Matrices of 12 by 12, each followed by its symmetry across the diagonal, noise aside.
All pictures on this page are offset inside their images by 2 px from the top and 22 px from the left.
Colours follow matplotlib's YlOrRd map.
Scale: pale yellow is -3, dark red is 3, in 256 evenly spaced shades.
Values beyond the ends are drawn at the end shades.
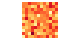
neither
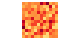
symmetric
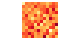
symmetric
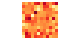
antisymmetric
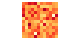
symmetric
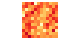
neither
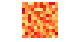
antisymmetric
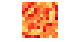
symmetric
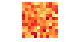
antisymmetric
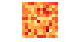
neither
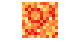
symmetric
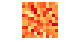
antisymmetric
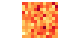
neither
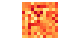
antisymmetric
